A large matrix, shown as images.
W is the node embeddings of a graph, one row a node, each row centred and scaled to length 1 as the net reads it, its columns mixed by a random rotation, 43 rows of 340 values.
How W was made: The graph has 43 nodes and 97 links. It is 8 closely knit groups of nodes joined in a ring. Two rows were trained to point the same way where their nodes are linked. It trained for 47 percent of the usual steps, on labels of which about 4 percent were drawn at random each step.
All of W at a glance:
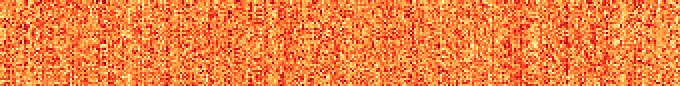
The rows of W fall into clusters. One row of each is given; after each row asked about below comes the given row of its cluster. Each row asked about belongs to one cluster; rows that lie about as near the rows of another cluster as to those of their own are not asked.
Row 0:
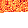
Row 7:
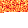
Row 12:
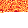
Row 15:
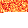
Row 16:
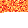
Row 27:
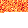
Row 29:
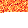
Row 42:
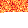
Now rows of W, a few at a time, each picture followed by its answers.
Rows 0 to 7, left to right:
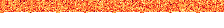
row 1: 0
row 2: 42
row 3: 16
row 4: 0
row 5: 7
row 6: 15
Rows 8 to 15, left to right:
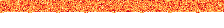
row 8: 16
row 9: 42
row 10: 42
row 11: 29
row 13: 12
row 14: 16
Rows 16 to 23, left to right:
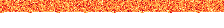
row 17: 15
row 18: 29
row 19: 16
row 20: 12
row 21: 12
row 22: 27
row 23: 27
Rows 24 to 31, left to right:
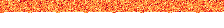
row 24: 0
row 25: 42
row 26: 16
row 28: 0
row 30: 42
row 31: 0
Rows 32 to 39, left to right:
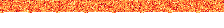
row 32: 12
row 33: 27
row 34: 16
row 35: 29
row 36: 27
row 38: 15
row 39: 42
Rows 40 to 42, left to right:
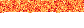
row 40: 7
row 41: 27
